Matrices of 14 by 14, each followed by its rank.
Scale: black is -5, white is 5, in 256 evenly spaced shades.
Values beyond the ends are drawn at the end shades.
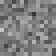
full rank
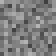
full rank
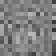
three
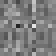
three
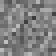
full rank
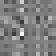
two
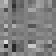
two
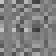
two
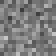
full rank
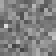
full rank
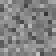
full rank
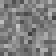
full rank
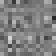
three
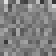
three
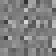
three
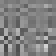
two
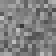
full rank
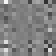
two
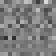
three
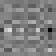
two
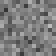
full rank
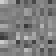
two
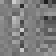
two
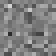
three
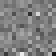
three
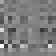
two
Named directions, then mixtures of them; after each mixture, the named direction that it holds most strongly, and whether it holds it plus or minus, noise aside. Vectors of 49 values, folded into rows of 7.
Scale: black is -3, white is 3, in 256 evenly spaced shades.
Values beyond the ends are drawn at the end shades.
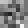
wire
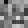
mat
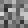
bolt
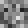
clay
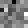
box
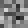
clay, minus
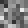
clay, minus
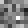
clay, plus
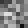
wire, minus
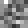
mat, minus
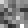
clay, plus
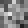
wire, minus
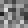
bolt, minus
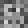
bolt, minus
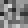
bolt, minus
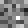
clay, plus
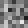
bolt, minus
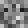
clay, plus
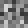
bolt, minus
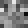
box, minus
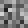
bolt, plus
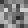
clay, minus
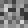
bolt, minus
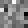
box, minus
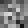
wire, minus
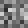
bolt, plus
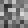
bolt, plus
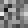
bolt, plus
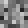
clay, plus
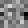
bolt, minus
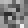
wire, plus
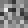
bolt, minus
